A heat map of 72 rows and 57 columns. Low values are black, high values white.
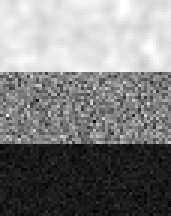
The table splits into 3 rows of 1 panel. Panel 1,1: very high, blotchy, faint in contrast. Panel 2,1: middling, fine-grained, strong in contrast. Panel 3,1: very low, fine-grained, faint in contrast.
